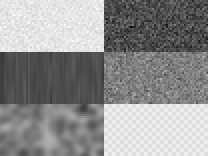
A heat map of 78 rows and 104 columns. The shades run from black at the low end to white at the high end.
The table splits into 3 rows of 2 panels. Panel 1,1: very high, fine-grained, faint in contrast. Panel 1,2: low, fine-grained. Panel 2,1: low, streaked downward, faint in contrast. Panel 2,2: middling, fine-grained. Panel 3,1: middling, blotchy. Panel 3,2: very high, checkered, faint in contrast.
